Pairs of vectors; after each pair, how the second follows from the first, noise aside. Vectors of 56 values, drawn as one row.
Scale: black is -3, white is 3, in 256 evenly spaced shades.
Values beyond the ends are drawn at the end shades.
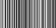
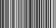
reversed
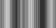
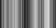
wrapped around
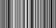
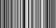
reversed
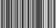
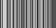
wrapped around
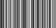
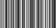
reversed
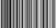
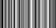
wrapped around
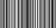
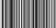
wrapped around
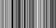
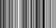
reversed
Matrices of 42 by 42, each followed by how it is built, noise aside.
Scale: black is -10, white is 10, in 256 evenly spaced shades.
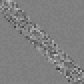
banded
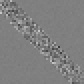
banded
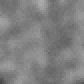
smooth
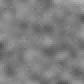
smooth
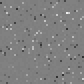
sparse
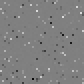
sparse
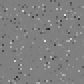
sparse
